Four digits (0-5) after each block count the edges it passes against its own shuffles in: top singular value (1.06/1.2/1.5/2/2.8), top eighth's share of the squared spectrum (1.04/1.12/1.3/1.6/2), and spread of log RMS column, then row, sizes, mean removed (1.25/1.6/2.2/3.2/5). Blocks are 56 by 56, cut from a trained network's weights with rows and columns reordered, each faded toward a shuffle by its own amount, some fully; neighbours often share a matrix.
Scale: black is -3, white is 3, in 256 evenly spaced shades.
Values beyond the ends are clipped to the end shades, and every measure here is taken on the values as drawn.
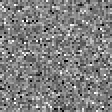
1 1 0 1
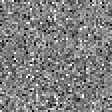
2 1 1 0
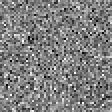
2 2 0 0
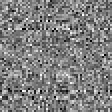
4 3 0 2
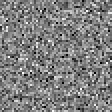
2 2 0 0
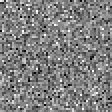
0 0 0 0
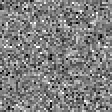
1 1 0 0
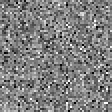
2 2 1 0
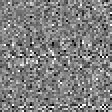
4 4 2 2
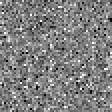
0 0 0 0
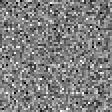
2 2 0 1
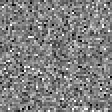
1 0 0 0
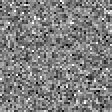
0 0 0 0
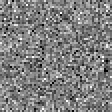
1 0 0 0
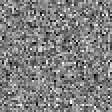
3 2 0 1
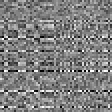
5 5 1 4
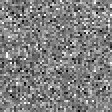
1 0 0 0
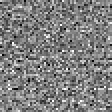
3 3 0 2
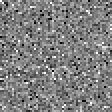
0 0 0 0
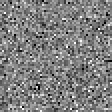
2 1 0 0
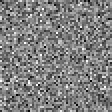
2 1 1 0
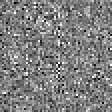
3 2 2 1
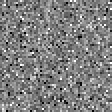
0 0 0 0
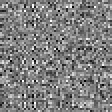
4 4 2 2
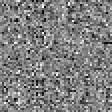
3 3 2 1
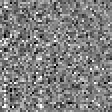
3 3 2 2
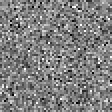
2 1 0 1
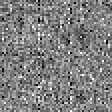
3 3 2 1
